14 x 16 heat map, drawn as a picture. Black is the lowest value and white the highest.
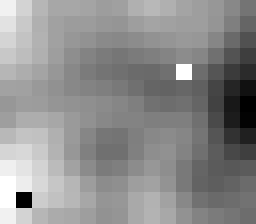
The field climbs toward the left. The ninth with the lowest average is the middle right. The bottom left is the ninth with the highest average. Two lone cells stand out: one far higher and one far lower than their neighbours.
